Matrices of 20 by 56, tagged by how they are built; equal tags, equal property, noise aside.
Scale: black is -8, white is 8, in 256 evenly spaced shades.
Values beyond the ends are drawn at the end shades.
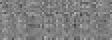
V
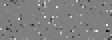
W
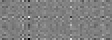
V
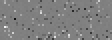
W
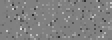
W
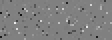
W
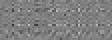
V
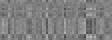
V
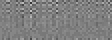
V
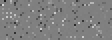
W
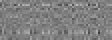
V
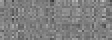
V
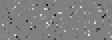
W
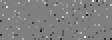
W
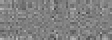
V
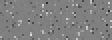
W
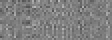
V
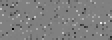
W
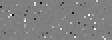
W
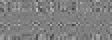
V
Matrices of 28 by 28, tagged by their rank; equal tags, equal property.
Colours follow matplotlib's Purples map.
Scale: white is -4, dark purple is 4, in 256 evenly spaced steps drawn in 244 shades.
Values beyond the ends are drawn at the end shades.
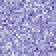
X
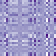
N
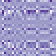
N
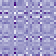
N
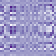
N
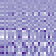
N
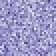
X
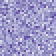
X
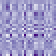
N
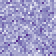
X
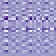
N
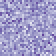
X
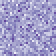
X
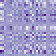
N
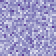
X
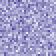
X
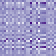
N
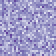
X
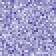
X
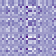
N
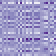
N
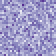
X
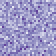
X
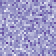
X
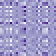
N
